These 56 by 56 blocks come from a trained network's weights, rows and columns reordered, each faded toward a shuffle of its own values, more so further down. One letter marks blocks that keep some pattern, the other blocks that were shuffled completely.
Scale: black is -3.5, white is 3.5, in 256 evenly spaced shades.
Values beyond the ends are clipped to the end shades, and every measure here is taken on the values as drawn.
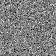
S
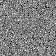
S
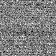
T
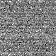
T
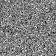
S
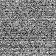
T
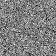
S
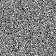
T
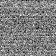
T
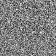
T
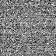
T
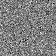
S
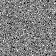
S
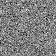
S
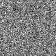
S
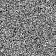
S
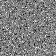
S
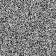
S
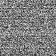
T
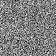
S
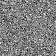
T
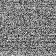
T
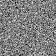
T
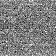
T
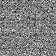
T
